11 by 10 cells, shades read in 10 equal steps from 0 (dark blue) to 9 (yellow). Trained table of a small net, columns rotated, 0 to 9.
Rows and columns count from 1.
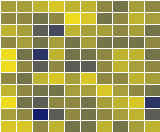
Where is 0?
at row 10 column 3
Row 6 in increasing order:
3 3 3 5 5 5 5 6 7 9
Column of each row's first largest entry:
4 5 1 2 1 1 4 7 1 9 1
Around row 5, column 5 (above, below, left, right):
4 3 7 4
